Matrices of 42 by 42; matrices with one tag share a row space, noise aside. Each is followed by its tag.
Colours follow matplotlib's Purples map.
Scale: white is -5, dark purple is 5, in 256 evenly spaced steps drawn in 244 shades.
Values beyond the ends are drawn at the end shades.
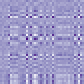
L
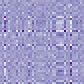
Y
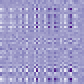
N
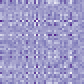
N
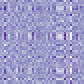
Y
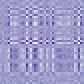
L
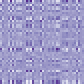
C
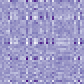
L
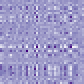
N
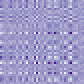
N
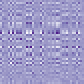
C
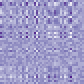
N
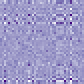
Y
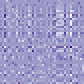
Y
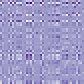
C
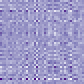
N
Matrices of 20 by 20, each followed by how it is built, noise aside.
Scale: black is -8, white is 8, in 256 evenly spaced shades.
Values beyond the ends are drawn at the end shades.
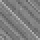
Toeplitz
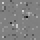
sparse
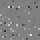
sparse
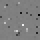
sparse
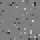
sparse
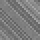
Toeplitz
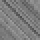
Toeplitz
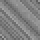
Toeplitz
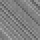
Toeplitz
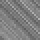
Toeplitz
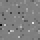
sparse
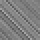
Toeplitz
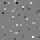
sparse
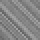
Toeplitz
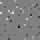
sparse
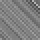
Toeplitz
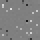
sparse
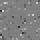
sparse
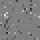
sparse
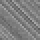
Toeplitz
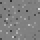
sparse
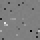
sparse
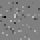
sparse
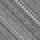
Toeplitz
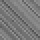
Toeplitz
